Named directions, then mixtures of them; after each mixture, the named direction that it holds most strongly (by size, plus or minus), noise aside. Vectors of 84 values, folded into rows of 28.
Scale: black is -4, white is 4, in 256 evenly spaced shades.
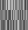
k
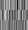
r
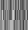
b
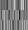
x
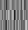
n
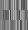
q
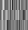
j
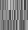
k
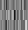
n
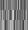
b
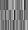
n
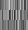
r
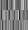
x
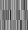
q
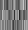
x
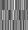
x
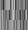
b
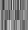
j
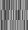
r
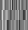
j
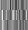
b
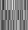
k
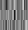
n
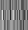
b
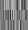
q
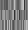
x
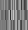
q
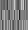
x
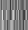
b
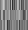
j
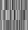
j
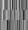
j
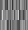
j
